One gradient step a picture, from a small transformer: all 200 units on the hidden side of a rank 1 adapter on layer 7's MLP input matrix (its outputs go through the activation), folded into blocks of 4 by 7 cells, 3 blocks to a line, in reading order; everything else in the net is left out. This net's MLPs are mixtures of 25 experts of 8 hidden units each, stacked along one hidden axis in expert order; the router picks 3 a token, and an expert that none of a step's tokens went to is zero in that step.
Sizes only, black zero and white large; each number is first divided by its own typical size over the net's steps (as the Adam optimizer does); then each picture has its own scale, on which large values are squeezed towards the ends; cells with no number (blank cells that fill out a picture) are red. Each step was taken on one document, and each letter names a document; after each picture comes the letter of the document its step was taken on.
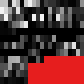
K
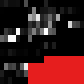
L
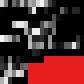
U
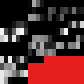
U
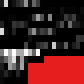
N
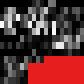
K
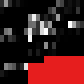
L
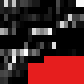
N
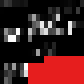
L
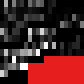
N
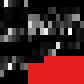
L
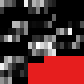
U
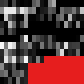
K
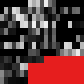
K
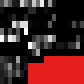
U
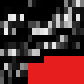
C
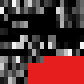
K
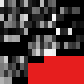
U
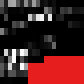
N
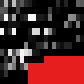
N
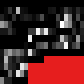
C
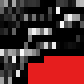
N
